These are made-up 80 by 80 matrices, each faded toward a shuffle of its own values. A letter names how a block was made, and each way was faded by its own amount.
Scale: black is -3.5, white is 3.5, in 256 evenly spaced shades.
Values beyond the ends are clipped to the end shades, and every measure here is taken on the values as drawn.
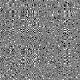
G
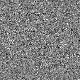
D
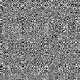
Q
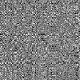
Q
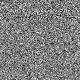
D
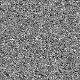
D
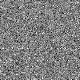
D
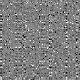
G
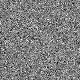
D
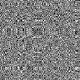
Q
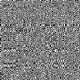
Q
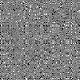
G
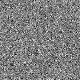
D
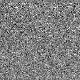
D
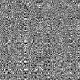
Q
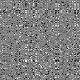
G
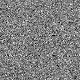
D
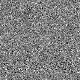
D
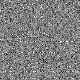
D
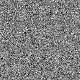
D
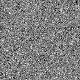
D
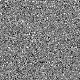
D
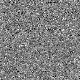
D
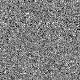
D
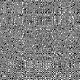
G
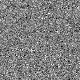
D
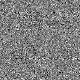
D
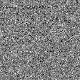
D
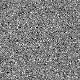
D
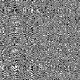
Q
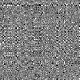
Q
